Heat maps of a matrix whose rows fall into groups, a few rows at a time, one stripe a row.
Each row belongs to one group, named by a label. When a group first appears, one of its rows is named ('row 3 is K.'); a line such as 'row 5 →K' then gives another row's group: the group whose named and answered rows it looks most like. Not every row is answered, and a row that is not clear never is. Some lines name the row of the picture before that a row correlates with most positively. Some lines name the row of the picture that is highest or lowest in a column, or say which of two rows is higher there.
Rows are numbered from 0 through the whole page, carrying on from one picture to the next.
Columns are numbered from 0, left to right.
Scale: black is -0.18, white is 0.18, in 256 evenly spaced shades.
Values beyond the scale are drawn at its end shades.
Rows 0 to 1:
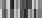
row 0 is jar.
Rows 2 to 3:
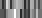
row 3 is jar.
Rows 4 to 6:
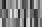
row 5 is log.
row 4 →jar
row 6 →log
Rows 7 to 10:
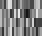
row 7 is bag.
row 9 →log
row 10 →log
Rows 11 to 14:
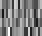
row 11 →log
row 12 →log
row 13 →log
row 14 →jar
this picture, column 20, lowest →13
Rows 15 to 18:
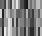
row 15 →jar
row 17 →bag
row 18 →bag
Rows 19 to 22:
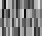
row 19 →bag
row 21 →log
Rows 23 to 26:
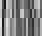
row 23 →bag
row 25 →bag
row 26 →bag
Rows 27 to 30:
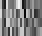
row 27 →jar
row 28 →log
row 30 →log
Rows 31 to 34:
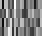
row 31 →log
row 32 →jar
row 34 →bag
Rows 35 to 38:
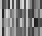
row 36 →bag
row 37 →log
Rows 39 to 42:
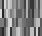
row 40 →bag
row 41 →bag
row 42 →jar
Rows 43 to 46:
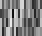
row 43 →log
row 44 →log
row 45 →log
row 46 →bag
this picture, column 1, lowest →46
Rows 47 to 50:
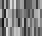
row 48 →bag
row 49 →log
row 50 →jar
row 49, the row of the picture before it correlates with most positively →44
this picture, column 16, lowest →48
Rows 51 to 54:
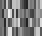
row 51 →jar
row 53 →jar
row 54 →bag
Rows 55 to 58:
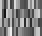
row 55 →jar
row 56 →bag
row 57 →log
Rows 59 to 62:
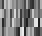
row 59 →bag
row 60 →jar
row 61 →jar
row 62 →log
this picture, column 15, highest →62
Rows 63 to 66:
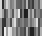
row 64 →jar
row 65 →jar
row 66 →bag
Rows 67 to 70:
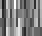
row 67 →jar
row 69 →jar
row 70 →jar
